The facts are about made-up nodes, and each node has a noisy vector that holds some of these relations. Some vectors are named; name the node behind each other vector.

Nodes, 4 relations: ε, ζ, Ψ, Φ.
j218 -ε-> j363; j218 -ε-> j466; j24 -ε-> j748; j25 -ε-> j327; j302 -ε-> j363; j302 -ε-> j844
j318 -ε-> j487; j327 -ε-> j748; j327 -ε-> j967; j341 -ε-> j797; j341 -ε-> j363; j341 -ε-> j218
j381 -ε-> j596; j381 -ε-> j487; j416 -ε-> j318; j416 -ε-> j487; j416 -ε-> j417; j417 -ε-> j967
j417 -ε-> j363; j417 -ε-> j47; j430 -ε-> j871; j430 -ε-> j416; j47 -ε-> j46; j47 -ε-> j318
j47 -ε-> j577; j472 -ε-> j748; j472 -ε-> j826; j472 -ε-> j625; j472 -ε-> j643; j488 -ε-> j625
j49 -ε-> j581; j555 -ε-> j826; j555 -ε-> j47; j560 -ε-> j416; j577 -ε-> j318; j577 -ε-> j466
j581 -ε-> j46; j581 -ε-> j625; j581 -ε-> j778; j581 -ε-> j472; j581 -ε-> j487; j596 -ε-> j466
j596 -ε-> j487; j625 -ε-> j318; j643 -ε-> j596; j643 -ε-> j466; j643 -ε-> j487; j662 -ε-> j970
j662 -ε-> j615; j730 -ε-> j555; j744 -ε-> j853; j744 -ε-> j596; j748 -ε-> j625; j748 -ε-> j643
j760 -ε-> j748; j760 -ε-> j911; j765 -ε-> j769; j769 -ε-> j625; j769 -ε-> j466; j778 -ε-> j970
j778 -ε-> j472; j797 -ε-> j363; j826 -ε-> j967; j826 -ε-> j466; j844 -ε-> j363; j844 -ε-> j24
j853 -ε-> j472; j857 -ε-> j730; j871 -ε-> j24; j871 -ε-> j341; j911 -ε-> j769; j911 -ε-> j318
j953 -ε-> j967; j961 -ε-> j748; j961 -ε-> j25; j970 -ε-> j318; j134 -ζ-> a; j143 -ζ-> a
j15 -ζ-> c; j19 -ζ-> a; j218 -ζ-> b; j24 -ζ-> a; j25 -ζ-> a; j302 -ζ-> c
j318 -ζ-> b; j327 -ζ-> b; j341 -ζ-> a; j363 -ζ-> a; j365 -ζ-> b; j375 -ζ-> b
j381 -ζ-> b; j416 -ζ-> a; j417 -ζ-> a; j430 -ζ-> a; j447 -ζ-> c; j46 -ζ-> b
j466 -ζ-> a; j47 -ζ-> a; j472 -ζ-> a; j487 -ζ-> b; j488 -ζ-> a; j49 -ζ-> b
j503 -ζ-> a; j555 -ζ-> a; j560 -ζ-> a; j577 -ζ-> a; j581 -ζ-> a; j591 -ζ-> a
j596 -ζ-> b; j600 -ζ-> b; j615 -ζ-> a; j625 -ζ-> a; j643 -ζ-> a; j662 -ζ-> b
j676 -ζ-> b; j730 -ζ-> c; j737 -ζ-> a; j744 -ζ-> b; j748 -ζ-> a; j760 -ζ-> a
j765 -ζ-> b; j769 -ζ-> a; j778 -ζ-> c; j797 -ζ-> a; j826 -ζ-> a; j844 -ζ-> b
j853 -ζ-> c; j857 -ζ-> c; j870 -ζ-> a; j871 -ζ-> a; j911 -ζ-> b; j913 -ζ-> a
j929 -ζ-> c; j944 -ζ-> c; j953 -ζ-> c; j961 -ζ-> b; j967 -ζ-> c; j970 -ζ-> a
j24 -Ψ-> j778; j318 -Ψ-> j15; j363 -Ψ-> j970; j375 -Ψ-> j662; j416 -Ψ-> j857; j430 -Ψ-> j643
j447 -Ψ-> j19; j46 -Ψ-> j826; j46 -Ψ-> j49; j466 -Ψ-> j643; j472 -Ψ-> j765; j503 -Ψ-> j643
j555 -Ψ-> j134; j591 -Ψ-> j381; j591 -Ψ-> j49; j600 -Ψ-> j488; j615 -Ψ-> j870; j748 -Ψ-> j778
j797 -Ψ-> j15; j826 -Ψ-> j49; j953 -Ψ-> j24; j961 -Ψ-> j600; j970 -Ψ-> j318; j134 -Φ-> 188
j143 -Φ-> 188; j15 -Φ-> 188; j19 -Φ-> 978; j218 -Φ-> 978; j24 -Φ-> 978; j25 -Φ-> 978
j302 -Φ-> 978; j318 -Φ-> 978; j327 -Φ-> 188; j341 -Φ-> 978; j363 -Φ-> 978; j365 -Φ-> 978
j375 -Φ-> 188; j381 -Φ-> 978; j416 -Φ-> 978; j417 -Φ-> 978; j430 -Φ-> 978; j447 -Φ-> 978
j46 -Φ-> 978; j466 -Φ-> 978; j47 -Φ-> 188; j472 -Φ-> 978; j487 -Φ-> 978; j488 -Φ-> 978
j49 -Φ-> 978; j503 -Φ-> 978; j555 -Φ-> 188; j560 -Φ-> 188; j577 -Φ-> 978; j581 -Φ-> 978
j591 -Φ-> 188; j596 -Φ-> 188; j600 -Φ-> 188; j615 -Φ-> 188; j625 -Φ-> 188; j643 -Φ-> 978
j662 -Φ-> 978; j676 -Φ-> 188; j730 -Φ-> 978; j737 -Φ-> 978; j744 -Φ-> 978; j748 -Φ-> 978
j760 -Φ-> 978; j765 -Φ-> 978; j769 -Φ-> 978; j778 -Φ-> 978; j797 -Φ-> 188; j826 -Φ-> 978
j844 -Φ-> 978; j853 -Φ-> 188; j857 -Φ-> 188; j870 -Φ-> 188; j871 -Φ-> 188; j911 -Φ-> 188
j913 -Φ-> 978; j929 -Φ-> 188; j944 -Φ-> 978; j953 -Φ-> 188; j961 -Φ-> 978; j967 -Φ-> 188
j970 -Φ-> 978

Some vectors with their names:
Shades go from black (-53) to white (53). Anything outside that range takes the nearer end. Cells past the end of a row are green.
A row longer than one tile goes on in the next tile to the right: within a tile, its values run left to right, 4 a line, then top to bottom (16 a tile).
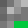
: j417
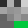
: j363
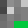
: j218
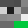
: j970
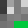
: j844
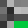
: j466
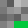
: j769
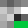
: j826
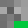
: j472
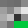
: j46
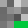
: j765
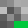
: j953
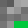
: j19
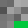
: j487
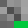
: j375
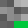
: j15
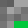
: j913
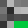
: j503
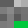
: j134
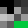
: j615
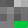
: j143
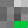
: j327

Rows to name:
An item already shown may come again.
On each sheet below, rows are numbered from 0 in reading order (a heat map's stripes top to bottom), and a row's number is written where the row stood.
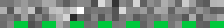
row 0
j472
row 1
j953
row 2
j826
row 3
j853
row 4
j341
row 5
j416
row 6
j744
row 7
j15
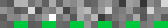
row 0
j15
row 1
j318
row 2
j600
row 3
j591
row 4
j778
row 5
j341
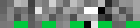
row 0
j676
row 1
j302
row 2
j381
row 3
j857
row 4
j375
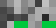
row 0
j643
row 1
j49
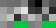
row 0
j46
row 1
j662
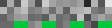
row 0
j24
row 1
j488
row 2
j961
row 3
j797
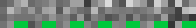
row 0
j417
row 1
j447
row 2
j365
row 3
j871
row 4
j625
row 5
j488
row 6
j430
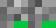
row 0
j744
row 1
j944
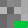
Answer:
j748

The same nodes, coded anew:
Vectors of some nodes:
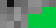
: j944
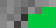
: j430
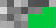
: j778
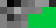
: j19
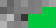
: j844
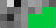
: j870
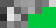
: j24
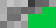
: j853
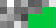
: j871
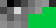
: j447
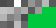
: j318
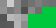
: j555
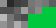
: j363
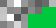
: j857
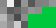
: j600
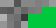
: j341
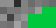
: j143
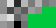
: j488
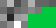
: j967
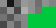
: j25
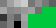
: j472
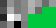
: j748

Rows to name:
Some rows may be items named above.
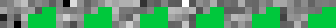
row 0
j472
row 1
j662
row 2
j853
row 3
j318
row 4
j375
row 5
j591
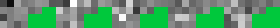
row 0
j487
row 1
j416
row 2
j730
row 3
j375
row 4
j555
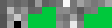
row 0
j643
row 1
j560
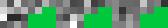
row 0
j970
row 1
j953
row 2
j417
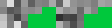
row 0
j600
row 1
j765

